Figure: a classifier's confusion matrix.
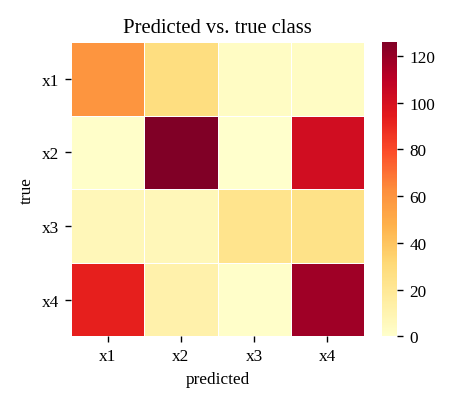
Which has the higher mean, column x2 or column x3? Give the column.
x2
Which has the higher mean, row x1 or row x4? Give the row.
x4
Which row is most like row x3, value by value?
x1
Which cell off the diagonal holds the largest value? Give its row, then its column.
x2, x4
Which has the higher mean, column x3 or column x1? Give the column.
x1
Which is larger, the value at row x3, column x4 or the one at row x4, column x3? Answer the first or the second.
the first
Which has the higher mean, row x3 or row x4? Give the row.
x4
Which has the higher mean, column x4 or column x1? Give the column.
x4
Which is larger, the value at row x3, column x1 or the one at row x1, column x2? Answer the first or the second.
the second
